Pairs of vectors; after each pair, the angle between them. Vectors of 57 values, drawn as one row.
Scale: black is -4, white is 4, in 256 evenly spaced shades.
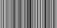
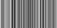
partly aligned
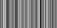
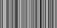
nearly parallel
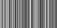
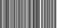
partly opposed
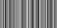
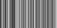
partly aligned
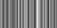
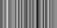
nearly opposite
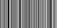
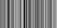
partly aligned
